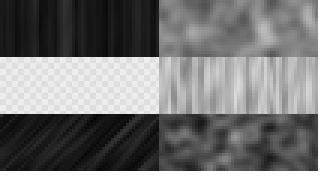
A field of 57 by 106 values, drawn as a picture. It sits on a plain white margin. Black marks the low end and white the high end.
The table splits into 3 rows of 2 panels. Panel 1,1: very low, streaked downward, faint in contrast. Panel 1,2: middling, blotchy. Panel 2,1: very high, checkered, faint in contrast. Panel 2,2: high, streaked downward. Panel 3,1: very low, slanting up to the right, faint in contrast. Panel 3,2: low, blotchy.
